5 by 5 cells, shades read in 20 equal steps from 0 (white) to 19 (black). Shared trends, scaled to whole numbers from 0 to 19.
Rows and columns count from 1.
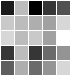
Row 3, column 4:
7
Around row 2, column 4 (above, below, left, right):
15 7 6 3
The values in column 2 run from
5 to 6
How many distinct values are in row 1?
5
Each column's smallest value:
3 5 4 7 0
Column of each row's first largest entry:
3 4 4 1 1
